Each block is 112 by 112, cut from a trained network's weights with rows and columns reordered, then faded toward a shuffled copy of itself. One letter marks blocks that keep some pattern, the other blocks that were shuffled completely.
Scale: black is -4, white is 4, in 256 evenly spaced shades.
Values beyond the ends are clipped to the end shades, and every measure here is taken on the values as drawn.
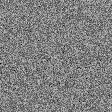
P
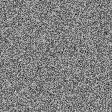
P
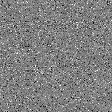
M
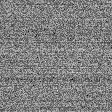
M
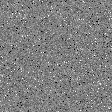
P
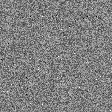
M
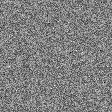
P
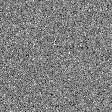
P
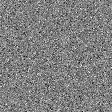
P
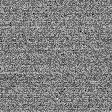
M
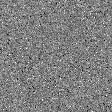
P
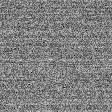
M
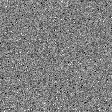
M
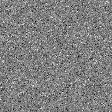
M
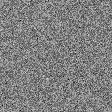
P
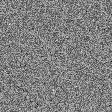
P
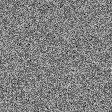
P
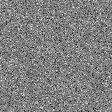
P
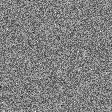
P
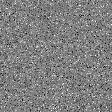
M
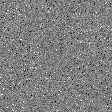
P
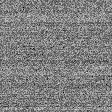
M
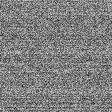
M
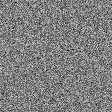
P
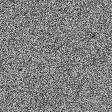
P
